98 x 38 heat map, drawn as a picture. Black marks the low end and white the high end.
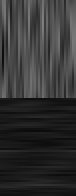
The table splits into 2 rows of 1 panel. Panel 1,1: low, streaked downward. Panel 2,1: very low, streaked across, faint in contrast.
